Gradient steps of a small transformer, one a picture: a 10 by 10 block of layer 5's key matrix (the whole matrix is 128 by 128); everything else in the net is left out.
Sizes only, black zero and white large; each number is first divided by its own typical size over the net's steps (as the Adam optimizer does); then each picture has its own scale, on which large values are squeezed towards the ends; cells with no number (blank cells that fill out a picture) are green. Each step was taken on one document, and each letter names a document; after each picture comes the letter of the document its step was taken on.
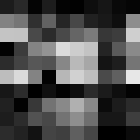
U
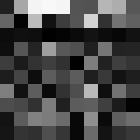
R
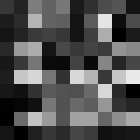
U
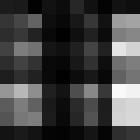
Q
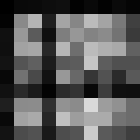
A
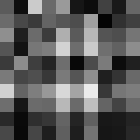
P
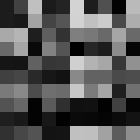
R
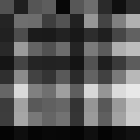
Q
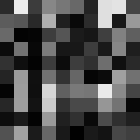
R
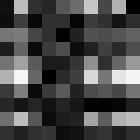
U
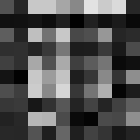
P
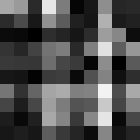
Q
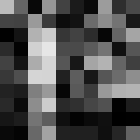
P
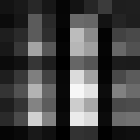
Q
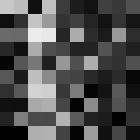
P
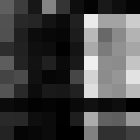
U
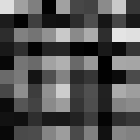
P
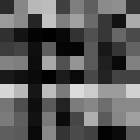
Q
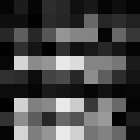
A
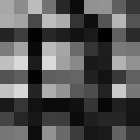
R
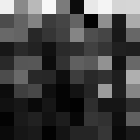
U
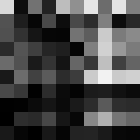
U
